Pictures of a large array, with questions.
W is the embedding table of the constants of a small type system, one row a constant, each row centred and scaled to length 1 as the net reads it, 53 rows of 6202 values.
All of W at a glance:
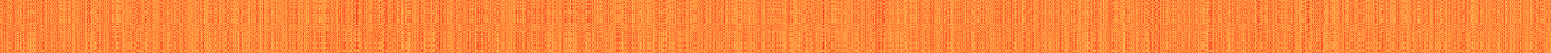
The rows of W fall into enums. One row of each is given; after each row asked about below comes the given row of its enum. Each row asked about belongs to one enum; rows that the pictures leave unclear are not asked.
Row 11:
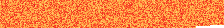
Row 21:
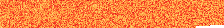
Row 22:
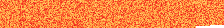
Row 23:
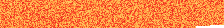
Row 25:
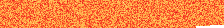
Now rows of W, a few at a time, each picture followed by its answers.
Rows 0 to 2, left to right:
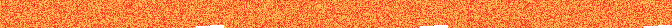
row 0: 11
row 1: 21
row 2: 22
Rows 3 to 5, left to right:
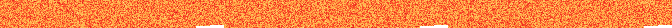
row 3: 25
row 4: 11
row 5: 22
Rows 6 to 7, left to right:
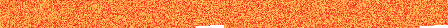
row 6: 21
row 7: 11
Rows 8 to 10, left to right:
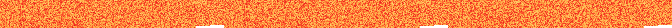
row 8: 22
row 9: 22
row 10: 23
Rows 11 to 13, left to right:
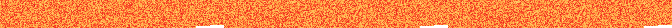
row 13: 23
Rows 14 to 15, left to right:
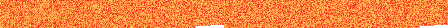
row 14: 21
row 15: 11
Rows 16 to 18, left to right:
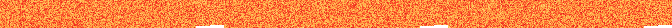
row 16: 22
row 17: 11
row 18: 21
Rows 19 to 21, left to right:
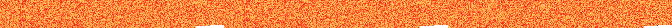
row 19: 22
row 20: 22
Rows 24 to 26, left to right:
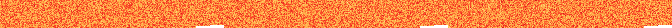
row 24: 11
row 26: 21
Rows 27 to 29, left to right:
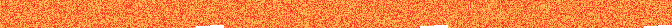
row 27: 11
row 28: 25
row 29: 21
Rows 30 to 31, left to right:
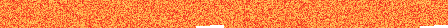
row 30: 25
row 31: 22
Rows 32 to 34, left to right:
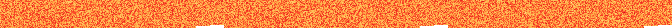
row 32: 23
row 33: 23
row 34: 25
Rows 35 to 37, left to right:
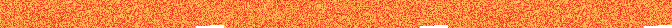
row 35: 23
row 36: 21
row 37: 23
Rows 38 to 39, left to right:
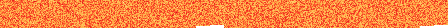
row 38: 25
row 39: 23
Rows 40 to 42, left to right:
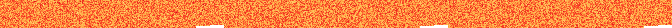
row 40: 25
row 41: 23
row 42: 11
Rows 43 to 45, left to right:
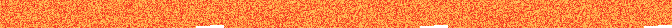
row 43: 11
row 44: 23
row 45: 23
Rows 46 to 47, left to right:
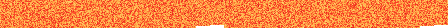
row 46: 23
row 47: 11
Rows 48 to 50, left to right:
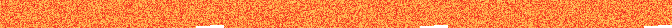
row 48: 11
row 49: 23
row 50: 25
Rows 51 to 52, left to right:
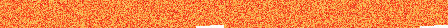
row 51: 25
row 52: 11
